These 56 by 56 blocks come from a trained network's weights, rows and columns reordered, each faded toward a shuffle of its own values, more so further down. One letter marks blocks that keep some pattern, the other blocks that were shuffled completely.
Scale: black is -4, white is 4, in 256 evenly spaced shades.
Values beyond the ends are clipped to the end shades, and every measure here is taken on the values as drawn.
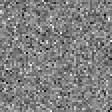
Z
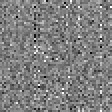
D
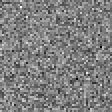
Z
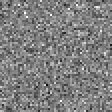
Z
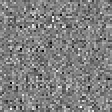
D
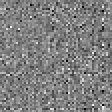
D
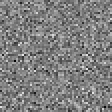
D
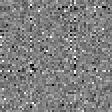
D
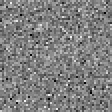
Z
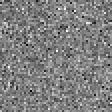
Z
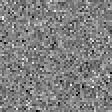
Z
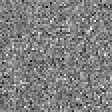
Z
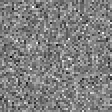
Z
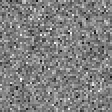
Z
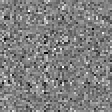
D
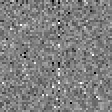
D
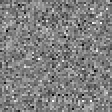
D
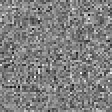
D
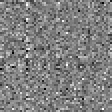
D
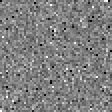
Z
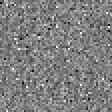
Z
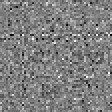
D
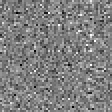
D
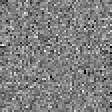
D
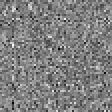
D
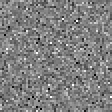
Z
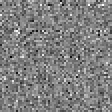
D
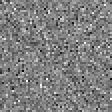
Z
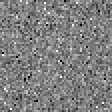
Z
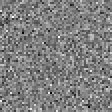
Z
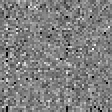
D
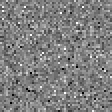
Z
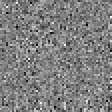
D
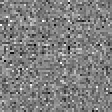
D
